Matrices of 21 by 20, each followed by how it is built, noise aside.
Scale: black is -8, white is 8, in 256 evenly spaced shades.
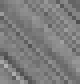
Toeplitz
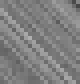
Toeplitz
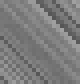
Toeplitz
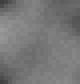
smooth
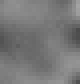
smooth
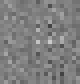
uneven columns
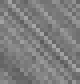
Toeplitz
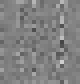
uneven columns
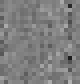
uneven columns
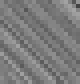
Toeplitz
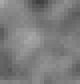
smooth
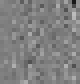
uneven columns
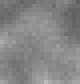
smooth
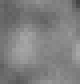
smooth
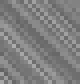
Toeplitz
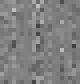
uneven columns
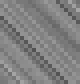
Toeplitz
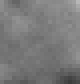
smooth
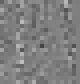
uneven columns
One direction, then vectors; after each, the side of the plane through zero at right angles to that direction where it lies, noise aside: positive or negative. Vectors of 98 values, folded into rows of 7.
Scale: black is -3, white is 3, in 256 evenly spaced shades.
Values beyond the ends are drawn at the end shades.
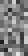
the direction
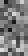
negative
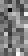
positive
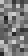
negative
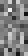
negative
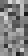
negative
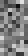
negative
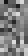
negative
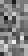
negative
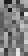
positive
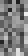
positive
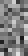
positive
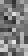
negative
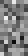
positive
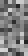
negative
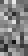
positive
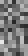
negative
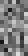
positive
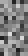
negative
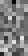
negative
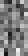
positive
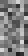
negative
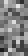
positive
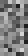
negative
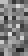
negative
